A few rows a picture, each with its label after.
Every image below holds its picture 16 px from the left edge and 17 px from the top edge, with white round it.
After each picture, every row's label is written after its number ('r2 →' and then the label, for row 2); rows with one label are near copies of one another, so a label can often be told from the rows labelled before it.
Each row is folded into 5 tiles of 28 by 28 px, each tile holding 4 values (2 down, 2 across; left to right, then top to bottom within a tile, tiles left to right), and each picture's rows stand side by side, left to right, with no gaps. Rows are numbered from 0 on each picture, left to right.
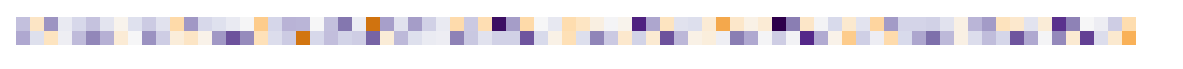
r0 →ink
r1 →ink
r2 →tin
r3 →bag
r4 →bag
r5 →bag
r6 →ink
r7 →bag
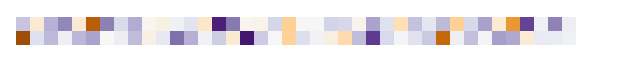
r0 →tin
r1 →bag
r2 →ink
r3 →tin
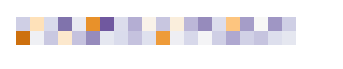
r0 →tin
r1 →tin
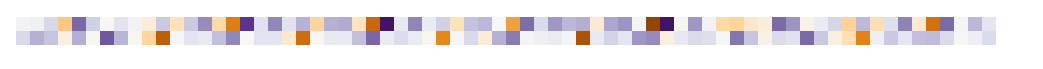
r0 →bag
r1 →tin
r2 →tin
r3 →tin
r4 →tin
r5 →bag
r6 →tin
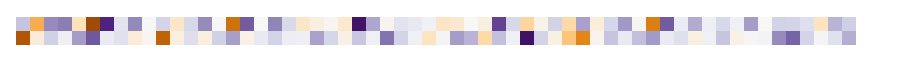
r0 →tin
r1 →tin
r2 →bag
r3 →bag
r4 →tin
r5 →ink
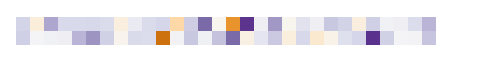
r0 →ink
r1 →tin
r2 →ink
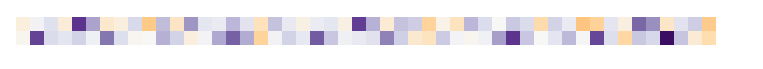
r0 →bag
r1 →ink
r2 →bag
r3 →ink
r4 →bag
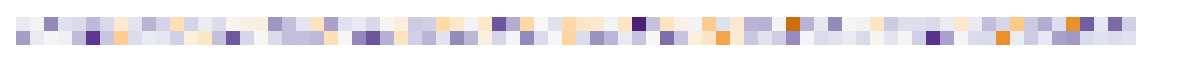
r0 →ink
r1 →ink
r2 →ink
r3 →bag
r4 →bag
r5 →tin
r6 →ink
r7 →tin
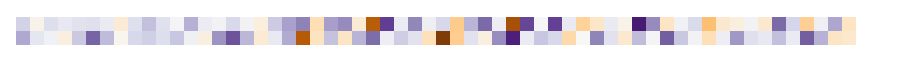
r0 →ink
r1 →ink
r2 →tin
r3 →tin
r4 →bag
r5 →bag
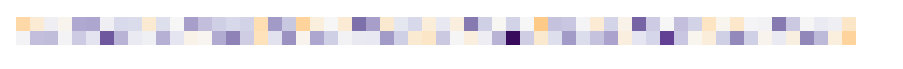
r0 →bag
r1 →ink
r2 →bag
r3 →ink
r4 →bag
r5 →bag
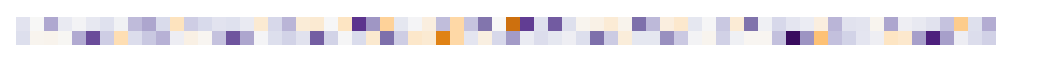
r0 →ink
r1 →ink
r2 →bag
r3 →tin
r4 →bag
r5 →ink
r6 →ink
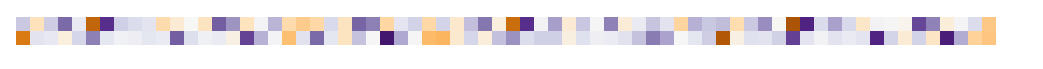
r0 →tin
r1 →bag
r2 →bag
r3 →tin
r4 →ink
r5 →tin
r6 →bag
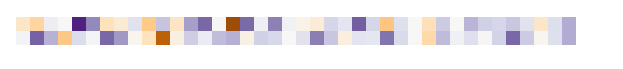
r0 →bag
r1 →tin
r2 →bag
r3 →ink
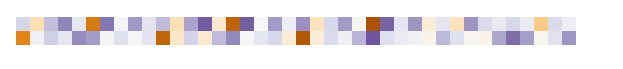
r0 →tin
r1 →tin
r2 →tin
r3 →ink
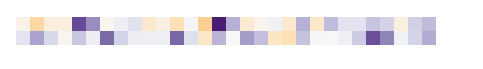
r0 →bag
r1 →bag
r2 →ink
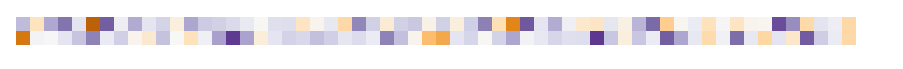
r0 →tin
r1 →ink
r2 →bag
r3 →tin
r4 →bag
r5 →bag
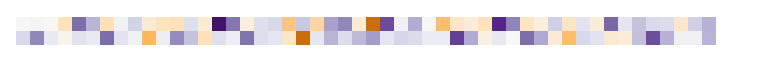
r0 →bag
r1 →bag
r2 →tin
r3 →bag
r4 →ink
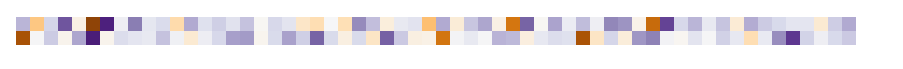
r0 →tin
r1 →ink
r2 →bag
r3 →tin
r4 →tin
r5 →ink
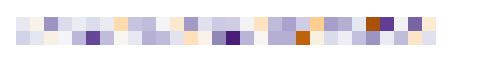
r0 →ink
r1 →ink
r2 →tin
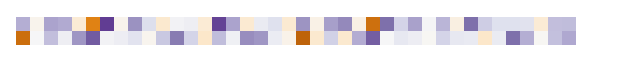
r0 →tin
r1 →bag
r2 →tin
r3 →ink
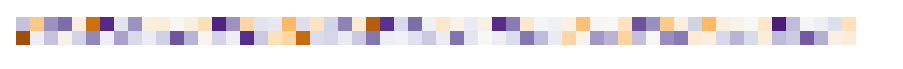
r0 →tin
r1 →bag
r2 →tin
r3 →bag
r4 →bag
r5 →bag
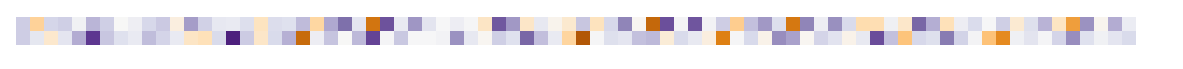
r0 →ink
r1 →ink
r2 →tin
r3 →bag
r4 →tin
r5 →tin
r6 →bag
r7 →tin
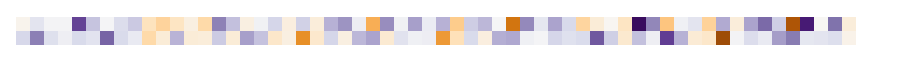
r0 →bag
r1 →bag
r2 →tin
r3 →tin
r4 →bag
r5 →tin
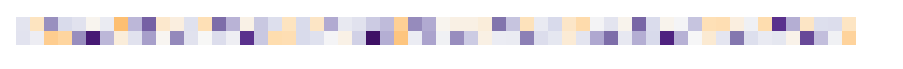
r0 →ink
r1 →bag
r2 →ink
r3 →bag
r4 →bag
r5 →bag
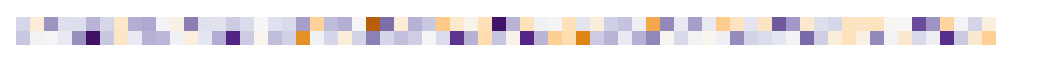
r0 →ink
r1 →ink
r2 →tin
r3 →bag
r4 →tin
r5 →bag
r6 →bag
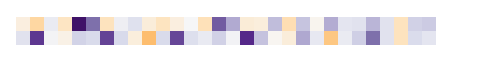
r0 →bag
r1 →bag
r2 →ink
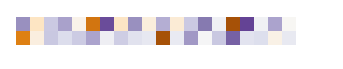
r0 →tin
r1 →tin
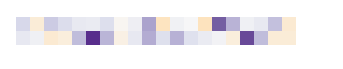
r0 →ink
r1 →bag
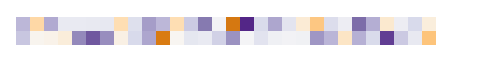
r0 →ink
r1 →tin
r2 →bag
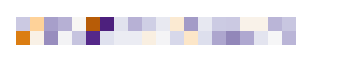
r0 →tin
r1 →ink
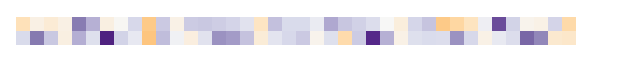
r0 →bag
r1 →ink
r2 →ink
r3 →bag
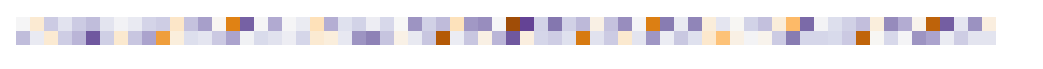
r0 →ink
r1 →tin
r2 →ink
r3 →tin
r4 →tin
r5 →tin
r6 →tin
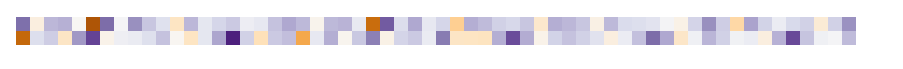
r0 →tin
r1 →ink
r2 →tin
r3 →ink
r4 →ink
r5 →ink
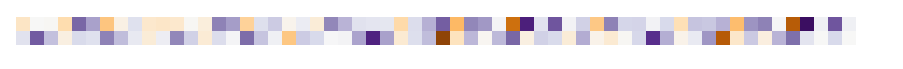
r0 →bag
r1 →bag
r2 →ink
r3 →tin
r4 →ink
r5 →tin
